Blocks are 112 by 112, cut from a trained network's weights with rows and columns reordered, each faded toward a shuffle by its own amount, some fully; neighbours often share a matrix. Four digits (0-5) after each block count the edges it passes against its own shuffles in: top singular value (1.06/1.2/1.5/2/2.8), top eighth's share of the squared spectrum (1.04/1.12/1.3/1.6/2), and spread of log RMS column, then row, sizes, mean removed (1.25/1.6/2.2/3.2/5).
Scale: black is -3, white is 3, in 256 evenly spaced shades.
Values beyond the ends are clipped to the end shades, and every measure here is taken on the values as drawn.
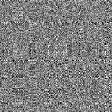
4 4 2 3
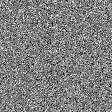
0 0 0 0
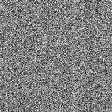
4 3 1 1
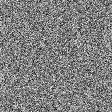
1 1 0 0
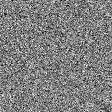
2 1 0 0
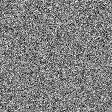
0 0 0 0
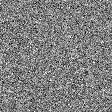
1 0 0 0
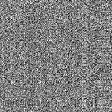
4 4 1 2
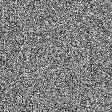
0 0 0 0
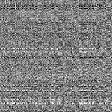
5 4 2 3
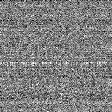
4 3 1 2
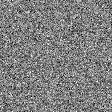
1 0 0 0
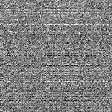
4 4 1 3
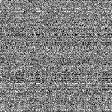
4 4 1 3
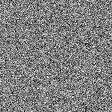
1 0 0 0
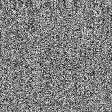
3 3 0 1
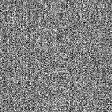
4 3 1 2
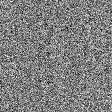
2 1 0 0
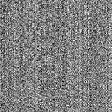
4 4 1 2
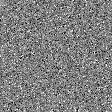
0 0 0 0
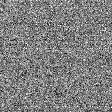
3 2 0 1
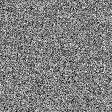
1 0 0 0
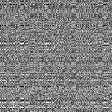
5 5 2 3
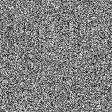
3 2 0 0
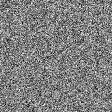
2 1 0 0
